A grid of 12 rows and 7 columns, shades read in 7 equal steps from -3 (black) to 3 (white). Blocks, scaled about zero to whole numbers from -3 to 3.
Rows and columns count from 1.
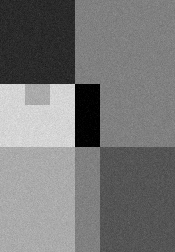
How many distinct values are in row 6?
3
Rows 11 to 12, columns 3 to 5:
1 0 -1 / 1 0 -1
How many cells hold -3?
3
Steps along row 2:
same same up same same same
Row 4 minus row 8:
-3 -3 -3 0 1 1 1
